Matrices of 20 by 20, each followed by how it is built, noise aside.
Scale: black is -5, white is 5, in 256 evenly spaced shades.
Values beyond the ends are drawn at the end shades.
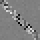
banded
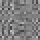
low rank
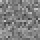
low rank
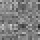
low rank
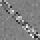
banded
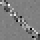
banded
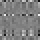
low rank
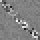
banded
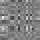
low rank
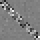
banded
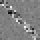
banded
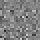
low rank
